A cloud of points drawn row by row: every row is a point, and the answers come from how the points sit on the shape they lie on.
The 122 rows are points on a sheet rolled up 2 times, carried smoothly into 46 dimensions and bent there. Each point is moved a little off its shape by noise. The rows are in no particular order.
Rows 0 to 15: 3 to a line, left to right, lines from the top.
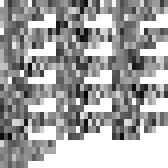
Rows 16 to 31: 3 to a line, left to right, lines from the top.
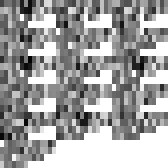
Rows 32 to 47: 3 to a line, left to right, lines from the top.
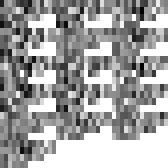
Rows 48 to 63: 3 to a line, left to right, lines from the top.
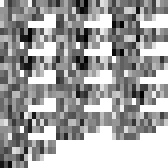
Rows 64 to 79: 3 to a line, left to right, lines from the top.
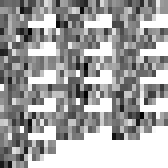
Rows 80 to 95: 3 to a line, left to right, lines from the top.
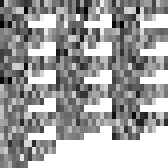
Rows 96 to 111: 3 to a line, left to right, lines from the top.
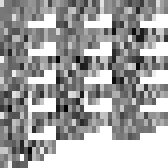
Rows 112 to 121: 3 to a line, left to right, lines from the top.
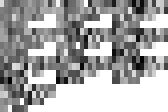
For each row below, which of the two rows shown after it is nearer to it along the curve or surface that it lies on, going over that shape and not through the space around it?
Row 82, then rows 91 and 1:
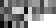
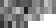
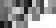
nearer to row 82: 1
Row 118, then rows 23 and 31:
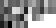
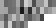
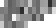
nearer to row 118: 31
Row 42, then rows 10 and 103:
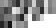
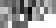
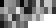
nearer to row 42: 103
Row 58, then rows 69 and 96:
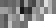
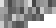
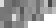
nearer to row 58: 69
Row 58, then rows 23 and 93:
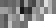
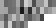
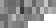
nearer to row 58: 23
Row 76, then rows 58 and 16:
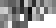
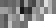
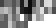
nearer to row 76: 16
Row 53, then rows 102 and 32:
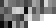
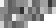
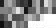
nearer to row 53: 32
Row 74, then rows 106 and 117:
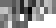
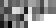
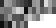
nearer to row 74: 117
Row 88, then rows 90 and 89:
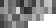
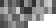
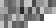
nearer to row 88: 90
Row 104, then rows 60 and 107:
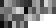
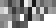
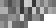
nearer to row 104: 60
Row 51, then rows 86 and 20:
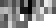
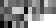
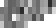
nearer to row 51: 86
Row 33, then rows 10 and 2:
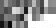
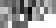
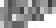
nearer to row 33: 2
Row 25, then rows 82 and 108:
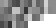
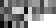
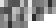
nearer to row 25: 108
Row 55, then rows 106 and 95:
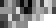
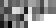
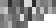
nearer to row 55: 106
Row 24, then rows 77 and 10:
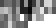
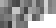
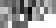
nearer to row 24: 10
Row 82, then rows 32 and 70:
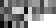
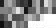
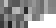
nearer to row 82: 32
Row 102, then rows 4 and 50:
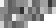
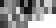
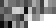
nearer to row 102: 50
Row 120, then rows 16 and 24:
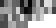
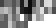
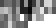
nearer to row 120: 16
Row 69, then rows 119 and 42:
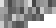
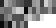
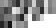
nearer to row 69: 42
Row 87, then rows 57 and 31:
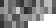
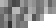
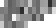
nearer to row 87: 57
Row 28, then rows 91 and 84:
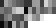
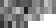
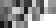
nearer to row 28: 84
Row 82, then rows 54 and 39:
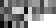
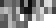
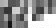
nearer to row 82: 39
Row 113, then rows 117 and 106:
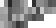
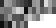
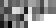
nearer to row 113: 106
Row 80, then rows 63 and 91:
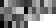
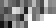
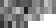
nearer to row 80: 63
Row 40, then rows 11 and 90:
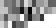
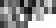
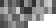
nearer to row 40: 11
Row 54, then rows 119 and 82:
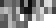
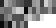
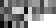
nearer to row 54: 119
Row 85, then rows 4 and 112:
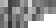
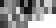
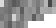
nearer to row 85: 112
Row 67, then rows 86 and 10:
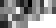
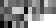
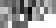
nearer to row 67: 86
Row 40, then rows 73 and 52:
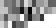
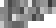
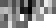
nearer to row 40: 52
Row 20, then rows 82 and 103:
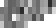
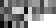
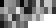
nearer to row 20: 82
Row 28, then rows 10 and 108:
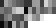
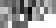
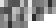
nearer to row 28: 108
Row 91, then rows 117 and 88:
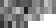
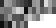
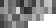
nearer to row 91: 88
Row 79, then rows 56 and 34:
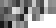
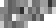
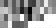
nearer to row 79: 56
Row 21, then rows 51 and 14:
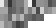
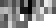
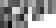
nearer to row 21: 14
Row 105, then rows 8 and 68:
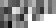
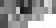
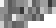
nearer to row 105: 68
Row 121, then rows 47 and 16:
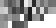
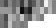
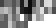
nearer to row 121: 16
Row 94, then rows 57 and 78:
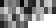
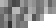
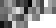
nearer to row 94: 78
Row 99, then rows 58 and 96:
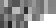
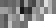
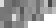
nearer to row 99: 96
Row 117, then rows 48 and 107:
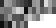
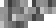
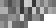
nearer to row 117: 48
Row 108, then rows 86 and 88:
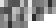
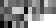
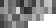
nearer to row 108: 86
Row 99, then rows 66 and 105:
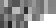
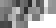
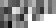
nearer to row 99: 66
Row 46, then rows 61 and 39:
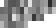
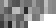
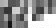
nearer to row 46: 39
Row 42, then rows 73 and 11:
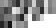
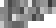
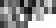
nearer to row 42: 73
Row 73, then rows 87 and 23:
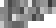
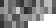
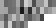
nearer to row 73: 23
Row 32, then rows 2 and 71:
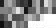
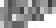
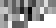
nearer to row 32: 71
